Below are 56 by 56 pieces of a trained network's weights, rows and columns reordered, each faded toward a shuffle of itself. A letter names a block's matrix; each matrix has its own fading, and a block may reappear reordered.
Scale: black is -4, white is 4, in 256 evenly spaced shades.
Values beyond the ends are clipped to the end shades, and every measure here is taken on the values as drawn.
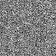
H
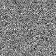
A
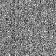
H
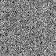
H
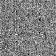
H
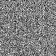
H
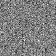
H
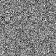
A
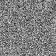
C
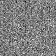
H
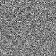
A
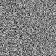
C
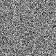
C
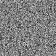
C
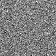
C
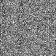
H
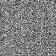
H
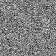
A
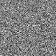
A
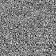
A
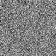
C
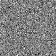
A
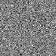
A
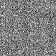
H
